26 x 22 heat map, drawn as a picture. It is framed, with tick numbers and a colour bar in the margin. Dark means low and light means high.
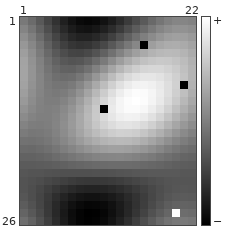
Ninth with the lowest average: bottom middle. Ninth with the highest average: centre. Stripes: none. Calmest part: middle left. Lone odd cells: 4, 1 higher and 3 lower than their neighbours.
